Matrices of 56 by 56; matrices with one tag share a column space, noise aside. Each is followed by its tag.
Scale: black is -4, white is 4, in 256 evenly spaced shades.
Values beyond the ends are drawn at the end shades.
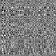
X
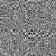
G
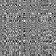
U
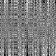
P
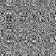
U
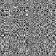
X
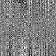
P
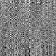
P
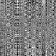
P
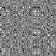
X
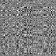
X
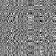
U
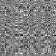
X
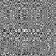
G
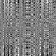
P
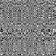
G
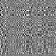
X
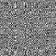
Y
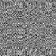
Y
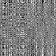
P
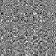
U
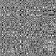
X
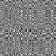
G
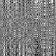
P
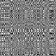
G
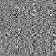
X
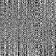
P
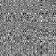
U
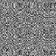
Y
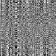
P
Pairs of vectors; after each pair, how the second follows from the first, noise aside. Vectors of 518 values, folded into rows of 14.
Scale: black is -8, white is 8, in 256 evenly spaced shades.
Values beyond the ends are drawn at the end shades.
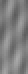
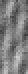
scaled up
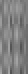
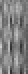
scaled up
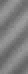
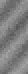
negated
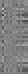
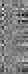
scaled up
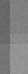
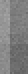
negated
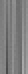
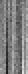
scaled up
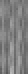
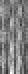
scaled up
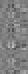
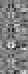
scaled up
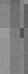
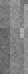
negated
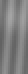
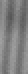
negated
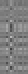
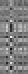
scaled up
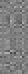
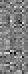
scaled up
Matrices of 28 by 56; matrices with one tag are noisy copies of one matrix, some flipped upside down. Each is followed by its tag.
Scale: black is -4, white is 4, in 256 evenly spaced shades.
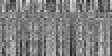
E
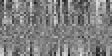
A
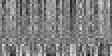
E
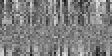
A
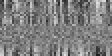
A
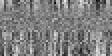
A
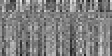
E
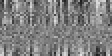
A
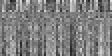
E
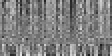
E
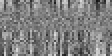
A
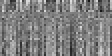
E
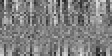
A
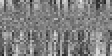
A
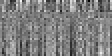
E
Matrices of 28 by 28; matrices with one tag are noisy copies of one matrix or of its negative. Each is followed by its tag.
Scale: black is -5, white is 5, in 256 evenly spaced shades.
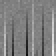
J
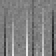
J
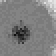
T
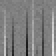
J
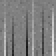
J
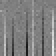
J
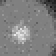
T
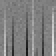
J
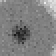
T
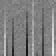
J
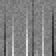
J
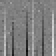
J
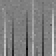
J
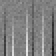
J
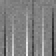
J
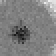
T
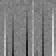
J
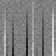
J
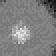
T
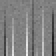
J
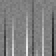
J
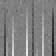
J
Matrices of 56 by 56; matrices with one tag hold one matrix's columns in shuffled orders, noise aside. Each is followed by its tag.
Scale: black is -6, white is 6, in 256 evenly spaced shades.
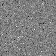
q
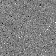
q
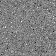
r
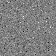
r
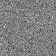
r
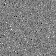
q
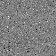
r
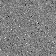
q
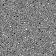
q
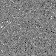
r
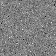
q
